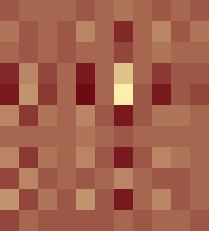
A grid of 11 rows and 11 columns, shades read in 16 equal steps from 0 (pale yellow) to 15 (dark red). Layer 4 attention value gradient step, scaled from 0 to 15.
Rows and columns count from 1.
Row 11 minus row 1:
1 0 1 1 0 1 1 1 -1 0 0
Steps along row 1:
down same same up down down up up down up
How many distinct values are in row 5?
8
